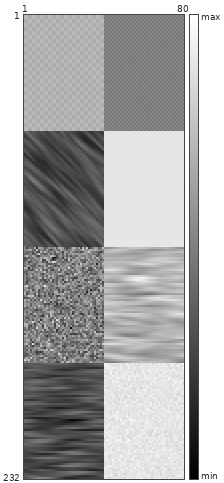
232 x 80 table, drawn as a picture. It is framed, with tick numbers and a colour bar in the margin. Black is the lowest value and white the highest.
It is made of 4 by 2 panels. Panel 1,1: high, checkered, faint in contrast. Panel 1,2: middling, checkered, faint in contrast. Panel 2,1: low, slanting down to the right. Panel 2,2: very high, flat. Panel 3,1: middling, fine-grained, strong in contrast. Panel 3,2: high, streaked across. Panel 4,1: low, streaked across. Panel 4,2: very high, fine-grained, faint in contrast.
